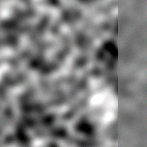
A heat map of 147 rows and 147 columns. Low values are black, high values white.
Ninth with the highest average: bottom right. Seam: vertical, 80% of the way across, the right part calmer. Mirror symmetry: none. Slope: none.
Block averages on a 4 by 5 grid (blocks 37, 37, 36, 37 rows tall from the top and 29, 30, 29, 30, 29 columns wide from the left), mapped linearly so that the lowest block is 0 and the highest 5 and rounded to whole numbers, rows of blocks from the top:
2 2 2 3 2
3 1 2 0 2
2 2 2 5 2
0 1 1 3 2
